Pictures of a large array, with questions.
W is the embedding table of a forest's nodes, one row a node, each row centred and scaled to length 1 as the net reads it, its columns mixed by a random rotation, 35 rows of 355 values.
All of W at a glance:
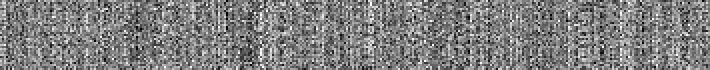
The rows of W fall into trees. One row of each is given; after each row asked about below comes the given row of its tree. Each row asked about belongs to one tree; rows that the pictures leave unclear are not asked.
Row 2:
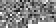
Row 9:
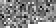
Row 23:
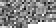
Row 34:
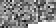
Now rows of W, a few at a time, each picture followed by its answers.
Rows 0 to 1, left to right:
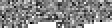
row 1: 2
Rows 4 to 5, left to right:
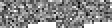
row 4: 23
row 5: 2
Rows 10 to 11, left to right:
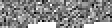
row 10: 23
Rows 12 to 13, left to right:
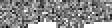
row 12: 34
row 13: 9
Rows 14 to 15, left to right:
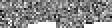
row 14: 9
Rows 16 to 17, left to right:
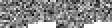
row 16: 2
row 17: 34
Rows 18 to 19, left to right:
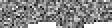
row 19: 23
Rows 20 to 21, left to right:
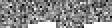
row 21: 9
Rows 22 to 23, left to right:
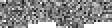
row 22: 2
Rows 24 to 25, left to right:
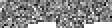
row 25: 9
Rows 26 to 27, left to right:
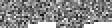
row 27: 9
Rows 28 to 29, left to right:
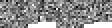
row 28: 34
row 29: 9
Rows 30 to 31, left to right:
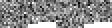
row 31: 2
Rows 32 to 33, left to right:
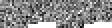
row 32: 9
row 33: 34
